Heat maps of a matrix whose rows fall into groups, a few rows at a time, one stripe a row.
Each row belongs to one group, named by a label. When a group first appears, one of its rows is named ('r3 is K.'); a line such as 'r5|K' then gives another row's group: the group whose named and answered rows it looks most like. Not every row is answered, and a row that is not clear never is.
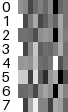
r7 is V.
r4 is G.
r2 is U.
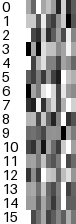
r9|U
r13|G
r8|G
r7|U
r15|V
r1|G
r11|G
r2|V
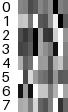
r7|G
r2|U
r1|G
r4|V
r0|U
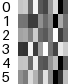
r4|G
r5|U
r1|U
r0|G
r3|U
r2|G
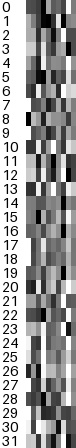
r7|V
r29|V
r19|U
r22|U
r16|U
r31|G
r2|G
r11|G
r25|V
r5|U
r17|V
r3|G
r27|V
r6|U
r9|V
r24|V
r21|G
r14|U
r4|V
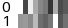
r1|G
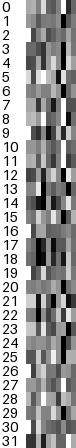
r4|U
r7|G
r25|U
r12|U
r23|G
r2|V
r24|U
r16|V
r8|G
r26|V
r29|U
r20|U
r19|V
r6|U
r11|G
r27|G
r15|U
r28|V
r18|U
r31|U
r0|G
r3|U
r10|G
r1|U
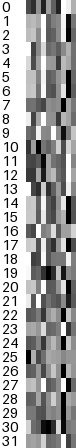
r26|U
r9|U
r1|G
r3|V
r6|G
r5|G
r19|V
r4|V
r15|G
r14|G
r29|U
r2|G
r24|U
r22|U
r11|U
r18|V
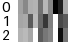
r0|U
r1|G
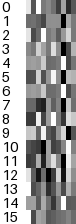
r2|V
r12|V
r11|U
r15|V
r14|G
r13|V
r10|U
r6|G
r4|G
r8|U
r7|U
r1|U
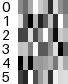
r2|U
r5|U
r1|V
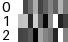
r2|U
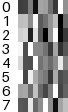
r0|U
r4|V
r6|G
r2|G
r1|G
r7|U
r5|V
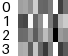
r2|U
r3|G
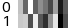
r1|G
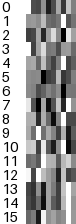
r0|V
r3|V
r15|V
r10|G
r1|G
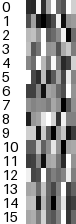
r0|U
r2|G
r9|G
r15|G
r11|U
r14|G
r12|V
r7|U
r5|V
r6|U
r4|U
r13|G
